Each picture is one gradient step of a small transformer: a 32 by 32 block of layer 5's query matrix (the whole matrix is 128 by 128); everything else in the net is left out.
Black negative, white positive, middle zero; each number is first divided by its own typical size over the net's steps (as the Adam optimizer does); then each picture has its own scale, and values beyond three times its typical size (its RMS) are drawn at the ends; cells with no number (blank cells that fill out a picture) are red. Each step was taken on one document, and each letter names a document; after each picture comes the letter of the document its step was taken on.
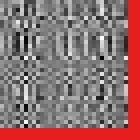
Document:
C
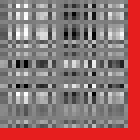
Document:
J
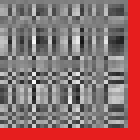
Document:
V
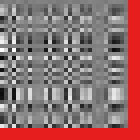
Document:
V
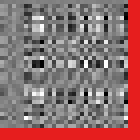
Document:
J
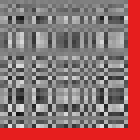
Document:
C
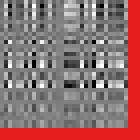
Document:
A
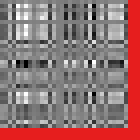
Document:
J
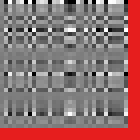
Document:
A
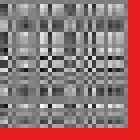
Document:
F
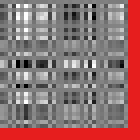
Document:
J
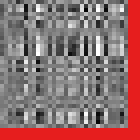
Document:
C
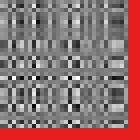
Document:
C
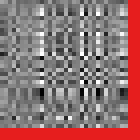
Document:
V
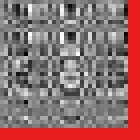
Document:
A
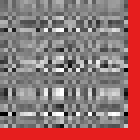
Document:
F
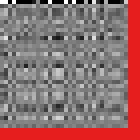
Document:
F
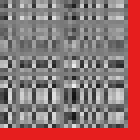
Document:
V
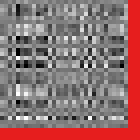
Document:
J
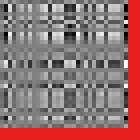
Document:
A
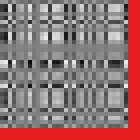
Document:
A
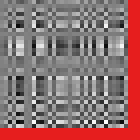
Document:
C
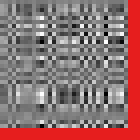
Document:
J
